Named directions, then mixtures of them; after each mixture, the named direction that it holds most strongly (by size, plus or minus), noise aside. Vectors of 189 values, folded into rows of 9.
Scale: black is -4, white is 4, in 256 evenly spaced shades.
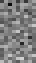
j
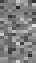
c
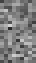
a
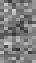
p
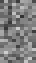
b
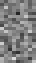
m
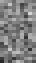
m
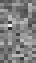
a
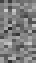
p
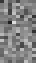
b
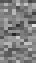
p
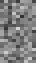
b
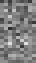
a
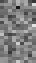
c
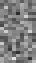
m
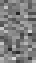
m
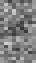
p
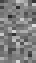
c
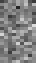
c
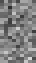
b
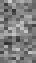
p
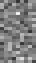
m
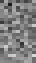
j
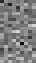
j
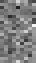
c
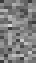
a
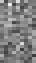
j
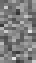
m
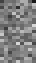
c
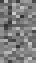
b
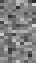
c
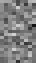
c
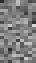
a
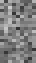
b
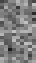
c
